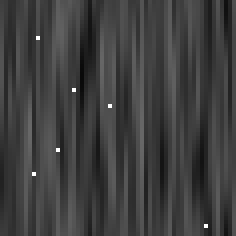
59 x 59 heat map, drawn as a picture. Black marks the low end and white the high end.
Six lone cells stand out, each far higher than its neighbours. No overall slope runs across the table. The grain runs up and down. The values are skewed, with a long tail toward high values.
